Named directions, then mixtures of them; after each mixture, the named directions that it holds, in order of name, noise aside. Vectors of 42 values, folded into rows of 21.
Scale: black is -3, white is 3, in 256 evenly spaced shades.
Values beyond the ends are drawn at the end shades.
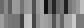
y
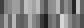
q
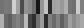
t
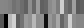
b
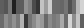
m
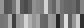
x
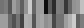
y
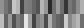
t, x, y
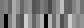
b, t, y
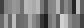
q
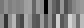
b, x, y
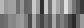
m, y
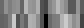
b, q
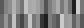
q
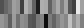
m, q, t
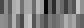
q, y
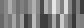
q, y
